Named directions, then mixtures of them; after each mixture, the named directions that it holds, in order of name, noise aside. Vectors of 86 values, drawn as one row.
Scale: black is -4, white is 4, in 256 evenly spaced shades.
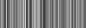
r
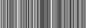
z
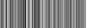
r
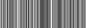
z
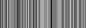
z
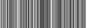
z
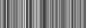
r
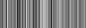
r, z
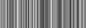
z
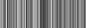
r, z
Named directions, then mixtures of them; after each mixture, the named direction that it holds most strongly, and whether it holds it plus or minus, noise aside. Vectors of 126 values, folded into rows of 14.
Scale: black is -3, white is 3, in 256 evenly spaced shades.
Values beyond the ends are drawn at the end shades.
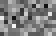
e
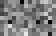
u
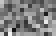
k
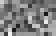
k, plus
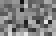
k, plus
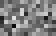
e, minus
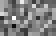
e, minus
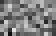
k, minus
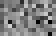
u, plus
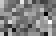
u, minus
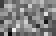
k, minus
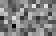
e, minus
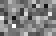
e, plus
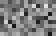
e, minus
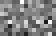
u, minus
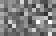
u, minus
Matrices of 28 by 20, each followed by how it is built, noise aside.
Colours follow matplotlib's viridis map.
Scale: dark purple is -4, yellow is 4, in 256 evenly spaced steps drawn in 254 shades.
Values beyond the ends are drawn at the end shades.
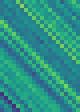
Toeplitz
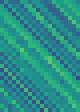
Toeplitz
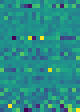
uneven rows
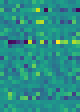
uneven rows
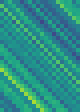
Toeplitz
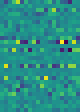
uneven rows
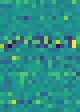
uneven rows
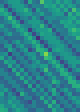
Toeplitz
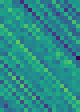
Toeplitz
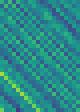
Toeplitz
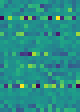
uneven rows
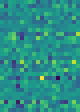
uneven rows
